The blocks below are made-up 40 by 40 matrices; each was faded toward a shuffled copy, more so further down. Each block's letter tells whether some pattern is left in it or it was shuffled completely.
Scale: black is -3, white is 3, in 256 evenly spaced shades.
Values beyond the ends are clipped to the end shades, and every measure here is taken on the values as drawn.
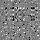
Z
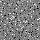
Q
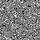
Q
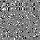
Z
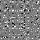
Z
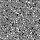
Q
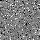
Q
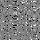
Z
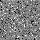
Q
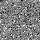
Q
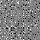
Z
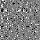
Z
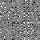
Z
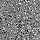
Q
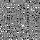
Z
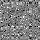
Z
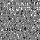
Z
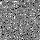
Q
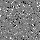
Q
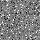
Q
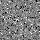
Q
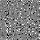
Z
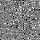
Z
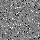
Q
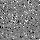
Q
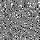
Z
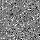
Q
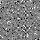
Z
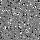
Q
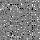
Z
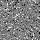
Q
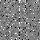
Z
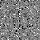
Z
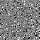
Z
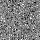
Q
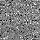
Z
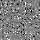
Z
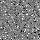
Q
